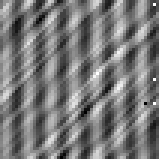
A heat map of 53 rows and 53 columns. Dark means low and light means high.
Four lone cells stand out: three far higher and one far lower than their neighbours. Overall the values sit about 50% of the way up the scale. There is no overall slope. Upright stripes repeat 7 times across the table. The ninth with the lowest average is the bottom right.
